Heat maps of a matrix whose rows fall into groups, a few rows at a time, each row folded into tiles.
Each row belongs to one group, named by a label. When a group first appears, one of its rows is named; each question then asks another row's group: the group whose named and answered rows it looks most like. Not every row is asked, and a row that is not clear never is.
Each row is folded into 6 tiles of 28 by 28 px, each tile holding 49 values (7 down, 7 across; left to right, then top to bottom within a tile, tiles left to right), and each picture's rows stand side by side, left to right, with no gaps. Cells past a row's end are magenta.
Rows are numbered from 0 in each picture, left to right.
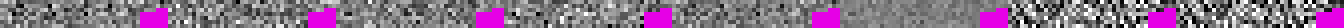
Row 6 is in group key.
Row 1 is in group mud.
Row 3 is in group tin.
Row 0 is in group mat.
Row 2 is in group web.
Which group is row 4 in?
mat
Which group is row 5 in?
web
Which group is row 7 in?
key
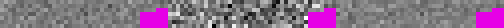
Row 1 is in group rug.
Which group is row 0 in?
mat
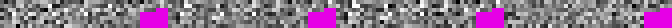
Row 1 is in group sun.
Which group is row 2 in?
sun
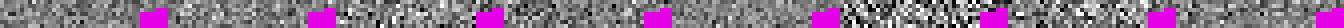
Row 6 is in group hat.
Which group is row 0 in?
web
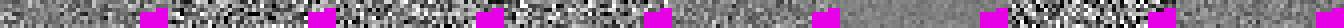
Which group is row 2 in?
key
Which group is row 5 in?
web
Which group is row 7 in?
web
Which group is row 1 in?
rug
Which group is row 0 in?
rug
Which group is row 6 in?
key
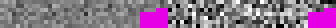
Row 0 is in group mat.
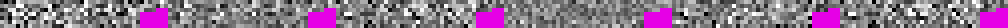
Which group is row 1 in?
sun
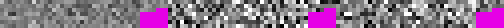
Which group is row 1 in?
key
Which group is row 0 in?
web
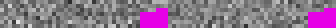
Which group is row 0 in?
mud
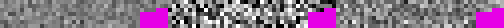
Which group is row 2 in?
mud
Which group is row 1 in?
key
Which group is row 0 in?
web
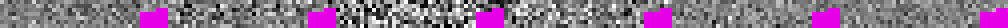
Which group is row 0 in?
web
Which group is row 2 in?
key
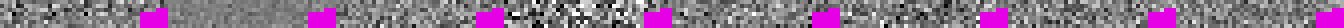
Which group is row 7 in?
mud
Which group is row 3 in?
hat
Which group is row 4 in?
tin
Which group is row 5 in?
rug
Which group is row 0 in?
mat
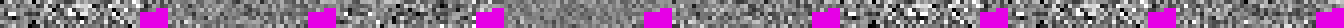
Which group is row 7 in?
mud
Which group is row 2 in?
rug
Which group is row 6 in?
hat
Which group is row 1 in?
mud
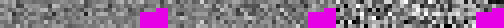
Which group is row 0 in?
mat
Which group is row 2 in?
key
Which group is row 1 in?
web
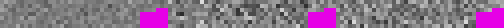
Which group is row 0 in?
mat
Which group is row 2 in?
mud
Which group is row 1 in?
web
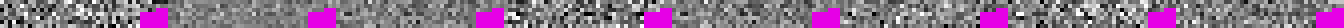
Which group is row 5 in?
tin
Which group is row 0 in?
key
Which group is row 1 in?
sun
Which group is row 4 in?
web
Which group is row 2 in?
web
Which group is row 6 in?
hat
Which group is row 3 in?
rug
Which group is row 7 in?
mud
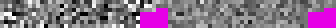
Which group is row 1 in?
web
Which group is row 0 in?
rug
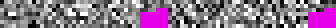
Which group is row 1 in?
key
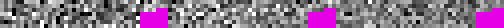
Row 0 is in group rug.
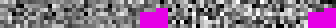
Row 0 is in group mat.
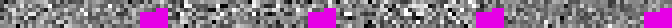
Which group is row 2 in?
hat
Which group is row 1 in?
sun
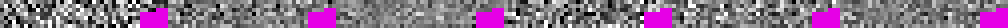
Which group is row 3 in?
rug
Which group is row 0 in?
key
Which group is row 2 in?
tin
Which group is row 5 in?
rug
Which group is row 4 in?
sun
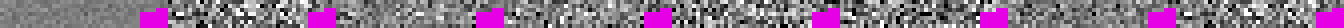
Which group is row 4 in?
key
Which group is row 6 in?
mat
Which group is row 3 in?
tin
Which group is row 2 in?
tin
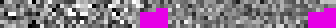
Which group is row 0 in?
hat
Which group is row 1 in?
mud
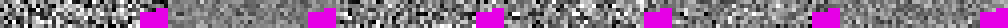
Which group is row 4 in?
tin
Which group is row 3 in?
hat
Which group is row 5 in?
mud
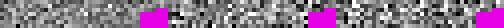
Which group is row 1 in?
tin
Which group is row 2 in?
sun
